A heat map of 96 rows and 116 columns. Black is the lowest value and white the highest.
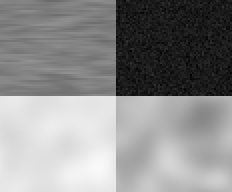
The table splits into 2 rows of 2 panels. Panel 1,1: middling, streaked across, faint in contrast. Panel 1,2: very low, fine-grained, faint in contrast. Panel 2,1: very high, smooth, faint in contrast. Panel 2,2: high, smooth.
